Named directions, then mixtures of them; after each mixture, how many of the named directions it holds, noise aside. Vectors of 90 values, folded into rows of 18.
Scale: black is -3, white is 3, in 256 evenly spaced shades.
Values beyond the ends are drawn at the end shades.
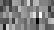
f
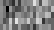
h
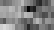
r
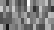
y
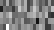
two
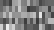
two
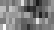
two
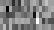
two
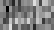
one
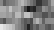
one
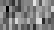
one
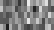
two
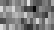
two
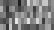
two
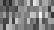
two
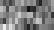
two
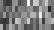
three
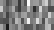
two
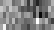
two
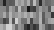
three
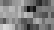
one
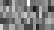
three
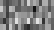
three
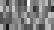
one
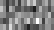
three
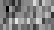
one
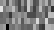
two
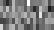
three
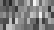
two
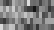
three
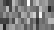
two
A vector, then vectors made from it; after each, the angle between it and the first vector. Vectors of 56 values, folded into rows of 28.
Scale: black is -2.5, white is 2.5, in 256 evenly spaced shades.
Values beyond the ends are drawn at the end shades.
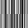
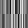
nearly opposite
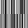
nearly parallel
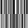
partly aligned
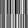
nearly opposite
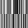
partly opposed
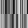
partly aligned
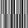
nearly parallel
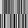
orthogonal
